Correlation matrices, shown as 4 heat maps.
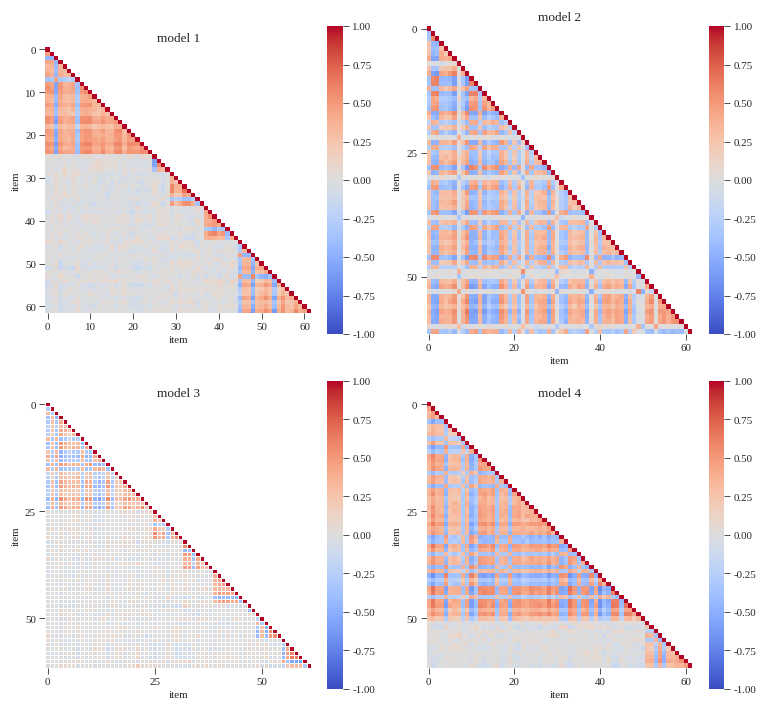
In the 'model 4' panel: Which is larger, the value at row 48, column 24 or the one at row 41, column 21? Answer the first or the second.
the first
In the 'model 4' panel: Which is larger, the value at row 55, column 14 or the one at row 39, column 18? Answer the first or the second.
the second
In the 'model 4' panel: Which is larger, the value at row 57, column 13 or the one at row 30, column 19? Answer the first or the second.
the first
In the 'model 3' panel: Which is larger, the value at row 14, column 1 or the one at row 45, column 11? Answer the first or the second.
the first
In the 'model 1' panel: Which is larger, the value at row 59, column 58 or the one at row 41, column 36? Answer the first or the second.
the first
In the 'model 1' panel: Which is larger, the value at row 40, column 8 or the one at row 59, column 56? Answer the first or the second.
the second
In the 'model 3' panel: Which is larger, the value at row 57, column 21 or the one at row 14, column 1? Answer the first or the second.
the second
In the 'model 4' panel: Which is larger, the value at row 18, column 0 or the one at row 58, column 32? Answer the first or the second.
the first
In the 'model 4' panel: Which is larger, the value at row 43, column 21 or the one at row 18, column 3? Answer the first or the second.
the first
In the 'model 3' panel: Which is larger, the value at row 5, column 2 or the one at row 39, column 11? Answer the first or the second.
the second
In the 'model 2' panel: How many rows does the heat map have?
62
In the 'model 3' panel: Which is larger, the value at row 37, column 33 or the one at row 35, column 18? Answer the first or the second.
the first
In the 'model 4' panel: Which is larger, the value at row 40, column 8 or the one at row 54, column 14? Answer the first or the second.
the first
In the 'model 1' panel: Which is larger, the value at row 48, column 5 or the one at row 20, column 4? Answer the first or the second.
the second
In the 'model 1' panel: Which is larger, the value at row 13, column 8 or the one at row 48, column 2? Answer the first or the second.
the first
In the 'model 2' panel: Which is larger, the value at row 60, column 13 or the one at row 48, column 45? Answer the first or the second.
the first
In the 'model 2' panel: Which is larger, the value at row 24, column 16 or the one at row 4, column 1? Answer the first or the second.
the first
